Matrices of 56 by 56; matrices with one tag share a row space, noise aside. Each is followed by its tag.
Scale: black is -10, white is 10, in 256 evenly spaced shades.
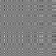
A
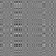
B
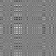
B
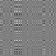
B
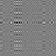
B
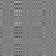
B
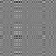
B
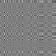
A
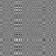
B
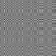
A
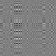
B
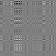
B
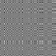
A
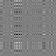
B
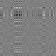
B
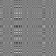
B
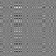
B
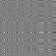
A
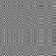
A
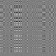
B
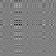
B
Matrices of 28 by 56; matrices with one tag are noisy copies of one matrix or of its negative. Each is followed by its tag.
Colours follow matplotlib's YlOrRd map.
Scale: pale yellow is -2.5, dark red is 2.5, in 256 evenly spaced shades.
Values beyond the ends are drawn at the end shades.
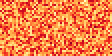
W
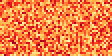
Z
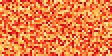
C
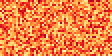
W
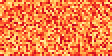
Z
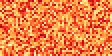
W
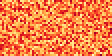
C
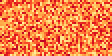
Z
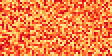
C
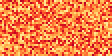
C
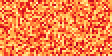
W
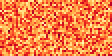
W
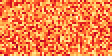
Z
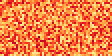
Z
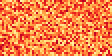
C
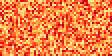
W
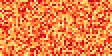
W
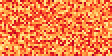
C
